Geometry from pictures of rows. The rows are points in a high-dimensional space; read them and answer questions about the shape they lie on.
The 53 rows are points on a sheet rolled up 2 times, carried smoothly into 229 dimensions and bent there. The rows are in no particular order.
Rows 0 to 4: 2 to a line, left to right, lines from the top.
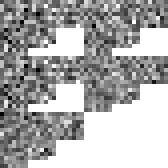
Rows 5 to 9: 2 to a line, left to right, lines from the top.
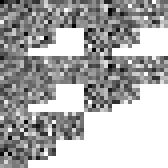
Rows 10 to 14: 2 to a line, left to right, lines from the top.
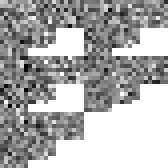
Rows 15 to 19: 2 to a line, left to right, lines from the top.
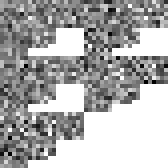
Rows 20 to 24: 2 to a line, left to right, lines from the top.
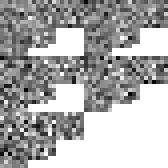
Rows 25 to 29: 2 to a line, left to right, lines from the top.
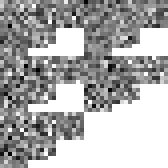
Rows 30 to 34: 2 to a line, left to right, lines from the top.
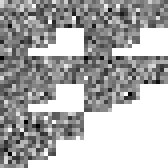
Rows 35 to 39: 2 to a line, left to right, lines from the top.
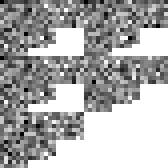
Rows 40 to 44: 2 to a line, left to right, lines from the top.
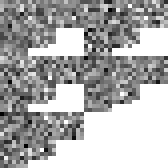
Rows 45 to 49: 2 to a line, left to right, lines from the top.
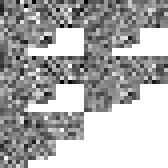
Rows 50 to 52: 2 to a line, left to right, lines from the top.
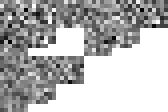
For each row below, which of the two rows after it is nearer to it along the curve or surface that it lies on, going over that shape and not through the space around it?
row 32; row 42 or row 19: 42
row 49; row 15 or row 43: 43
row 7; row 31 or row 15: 31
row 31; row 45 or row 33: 45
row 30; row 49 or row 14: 14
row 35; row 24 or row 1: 24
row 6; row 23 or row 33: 33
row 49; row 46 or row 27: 46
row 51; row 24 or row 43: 43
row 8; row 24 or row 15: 24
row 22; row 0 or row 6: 6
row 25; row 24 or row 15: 15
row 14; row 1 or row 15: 1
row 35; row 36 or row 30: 36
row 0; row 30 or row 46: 30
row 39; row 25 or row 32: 25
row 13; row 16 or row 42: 42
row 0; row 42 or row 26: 42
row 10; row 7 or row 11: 11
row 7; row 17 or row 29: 17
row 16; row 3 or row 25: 25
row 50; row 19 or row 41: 19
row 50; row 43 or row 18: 18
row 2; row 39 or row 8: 39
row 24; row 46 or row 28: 28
